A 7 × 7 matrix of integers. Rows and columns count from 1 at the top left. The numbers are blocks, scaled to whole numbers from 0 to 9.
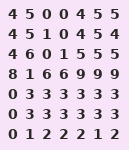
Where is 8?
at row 4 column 1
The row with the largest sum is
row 4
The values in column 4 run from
0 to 6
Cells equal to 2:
4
